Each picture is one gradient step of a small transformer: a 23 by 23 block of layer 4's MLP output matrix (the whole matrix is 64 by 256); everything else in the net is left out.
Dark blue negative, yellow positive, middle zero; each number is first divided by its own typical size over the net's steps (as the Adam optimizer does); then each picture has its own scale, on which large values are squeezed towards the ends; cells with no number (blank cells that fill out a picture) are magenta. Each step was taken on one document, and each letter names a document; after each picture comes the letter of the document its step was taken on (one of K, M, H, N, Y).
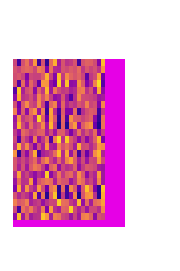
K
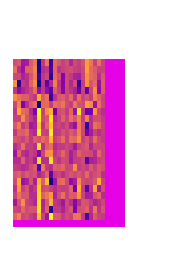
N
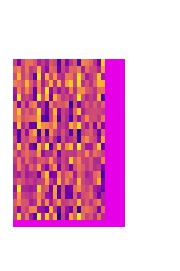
K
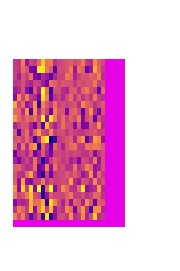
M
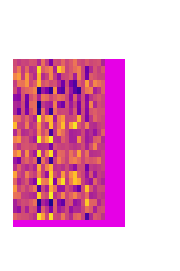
N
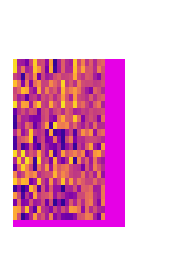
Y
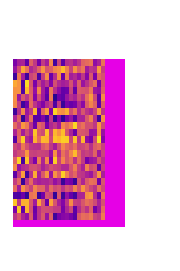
Y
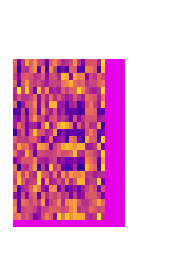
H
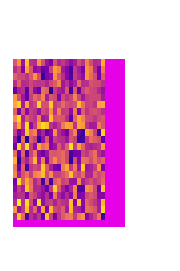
H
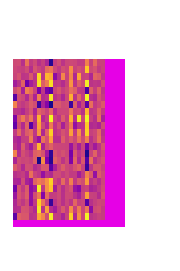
N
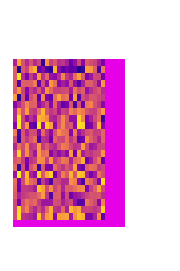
H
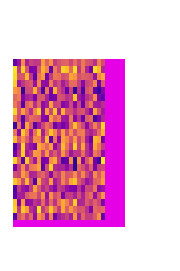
Y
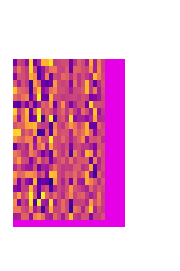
M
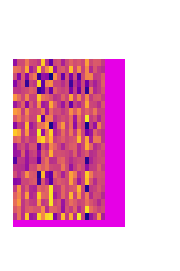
N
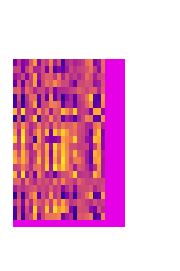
Y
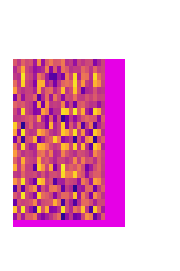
Y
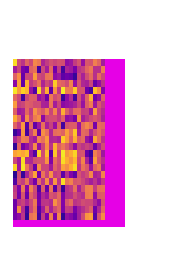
Y
